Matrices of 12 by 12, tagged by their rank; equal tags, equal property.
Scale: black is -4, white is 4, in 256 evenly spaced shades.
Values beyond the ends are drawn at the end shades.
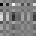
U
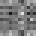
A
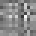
A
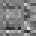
A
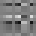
U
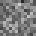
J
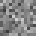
J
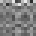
A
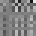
A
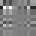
U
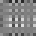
U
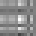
U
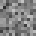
J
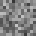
J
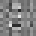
A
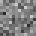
J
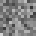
J
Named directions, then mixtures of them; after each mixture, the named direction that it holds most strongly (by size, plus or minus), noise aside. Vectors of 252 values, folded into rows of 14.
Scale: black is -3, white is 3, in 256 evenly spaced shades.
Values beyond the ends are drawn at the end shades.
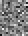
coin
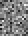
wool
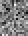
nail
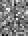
nail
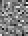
coin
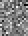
wool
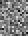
coin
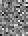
coin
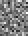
coin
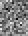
wool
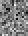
nail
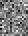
wool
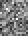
nail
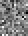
nail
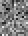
nail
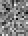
nail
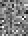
wool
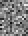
wool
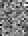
wool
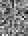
nail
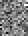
wool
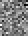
wool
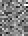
coin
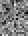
nail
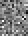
wool
